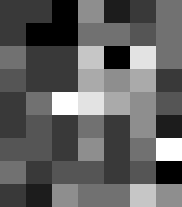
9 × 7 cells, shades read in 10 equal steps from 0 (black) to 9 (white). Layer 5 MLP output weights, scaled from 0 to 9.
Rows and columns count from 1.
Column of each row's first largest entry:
4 4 6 4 3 6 7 1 6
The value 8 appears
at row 3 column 6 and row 5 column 4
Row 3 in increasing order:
0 2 2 4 4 7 8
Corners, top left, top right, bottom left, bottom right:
2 4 2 5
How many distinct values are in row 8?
4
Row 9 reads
2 1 5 4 4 7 5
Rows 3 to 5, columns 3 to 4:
2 7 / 2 6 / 9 8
